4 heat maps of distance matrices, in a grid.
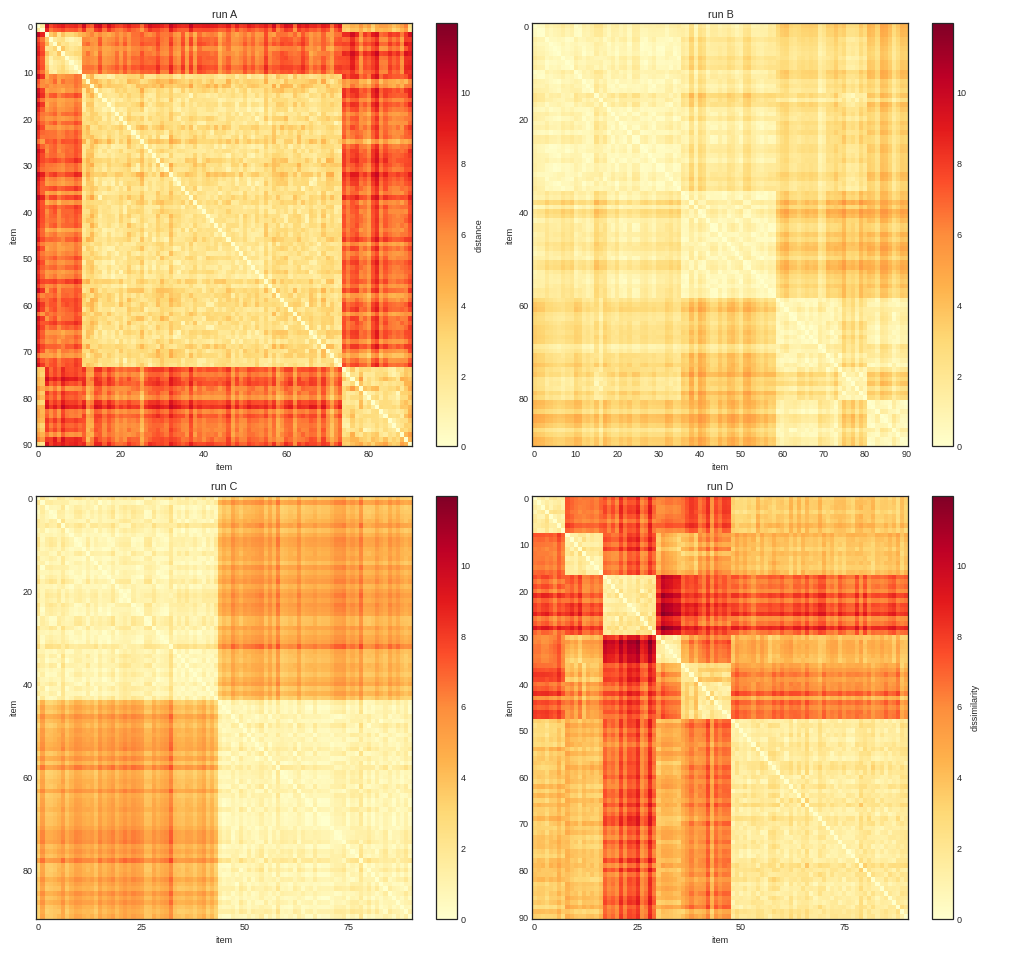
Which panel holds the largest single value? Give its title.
run D
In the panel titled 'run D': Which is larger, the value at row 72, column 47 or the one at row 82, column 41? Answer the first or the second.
the first
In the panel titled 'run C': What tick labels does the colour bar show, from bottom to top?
0, 2, 4, 6, 8, 10
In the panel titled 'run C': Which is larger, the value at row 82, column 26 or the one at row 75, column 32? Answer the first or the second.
the second
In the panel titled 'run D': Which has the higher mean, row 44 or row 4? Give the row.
44
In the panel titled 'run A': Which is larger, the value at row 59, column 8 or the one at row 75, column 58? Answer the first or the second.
the first
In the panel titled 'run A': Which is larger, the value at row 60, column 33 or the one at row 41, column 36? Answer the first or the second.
the first
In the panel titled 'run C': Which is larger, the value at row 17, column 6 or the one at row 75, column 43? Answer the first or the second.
the second
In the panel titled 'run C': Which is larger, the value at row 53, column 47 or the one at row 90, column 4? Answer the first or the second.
the second
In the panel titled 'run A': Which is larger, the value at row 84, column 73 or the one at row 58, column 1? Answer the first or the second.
the first
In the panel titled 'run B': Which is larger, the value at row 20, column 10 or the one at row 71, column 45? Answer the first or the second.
the second
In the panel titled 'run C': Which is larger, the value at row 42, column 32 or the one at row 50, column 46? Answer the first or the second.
the first
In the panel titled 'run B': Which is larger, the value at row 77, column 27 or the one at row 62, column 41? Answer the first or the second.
the second
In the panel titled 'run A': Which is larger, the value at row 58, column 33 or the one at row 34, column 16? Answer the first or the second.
the first
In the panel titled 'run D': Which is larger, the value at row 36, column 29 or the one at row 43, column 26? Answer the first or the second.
the first
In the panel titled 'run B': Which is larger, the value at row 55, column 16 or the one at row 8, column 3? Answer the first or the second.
the first
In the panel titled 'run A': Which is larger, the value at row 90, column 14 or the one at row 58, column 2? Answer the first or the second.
the first
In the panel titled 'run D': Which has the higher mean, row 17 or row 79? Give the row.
17
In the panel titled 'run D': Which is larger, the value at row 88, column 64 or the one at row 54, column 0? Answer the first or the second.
the second
